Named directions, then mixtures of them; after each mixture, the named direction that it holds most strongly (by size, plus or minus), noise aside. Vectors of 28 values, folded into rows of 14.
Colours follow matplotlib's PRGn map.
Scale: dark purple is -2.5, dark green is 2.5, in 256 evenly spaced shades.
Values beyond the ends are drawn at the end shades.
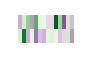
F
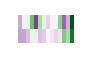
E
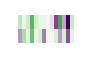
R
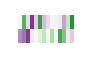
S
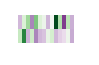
F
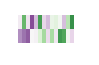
S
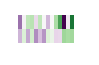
E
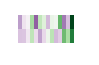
E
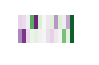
E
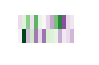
F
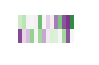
R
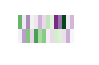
F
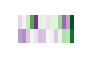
E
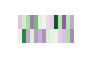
F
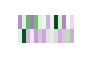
F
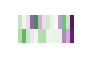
E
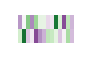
F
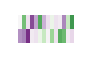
S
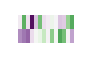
S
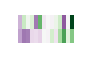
E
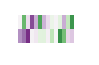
S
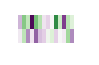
F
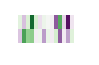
R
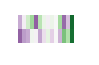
E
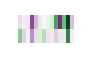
R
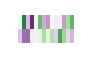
S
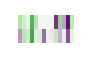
R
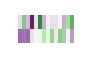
S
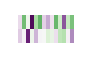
S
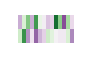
F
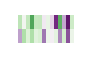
R
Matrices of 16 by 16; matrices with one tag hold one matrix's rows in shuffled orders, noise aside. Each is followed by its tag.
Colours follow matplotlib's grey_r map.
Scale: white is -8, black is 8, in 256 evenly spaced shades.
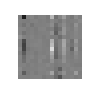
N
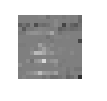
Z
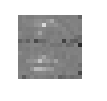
Z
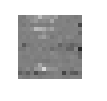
Z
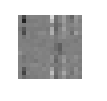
N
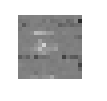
Z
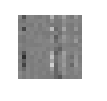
N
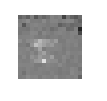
Z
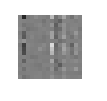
N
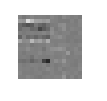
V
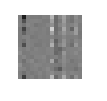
N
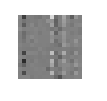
N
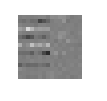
V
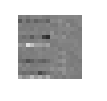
V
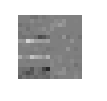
V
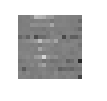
Z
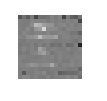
Z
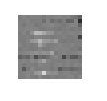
Z
